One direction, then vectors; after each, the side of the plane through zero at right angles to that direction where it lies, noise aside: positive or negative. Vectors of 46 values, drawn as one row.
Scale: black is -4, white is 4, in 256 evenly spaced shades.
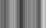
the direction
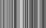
negative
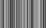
negative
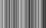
negative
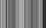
negative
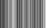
positive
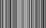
negative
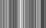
negative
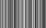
negative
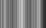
negative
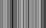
negative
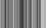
positive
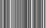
positive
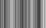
positive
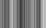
positive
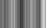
positive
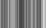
positive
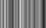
negative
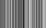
positive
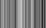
negative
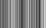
positive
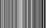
negative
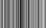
positive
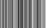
positive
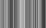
negative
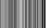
negative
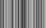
positive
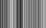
positive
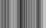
positive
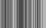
positive
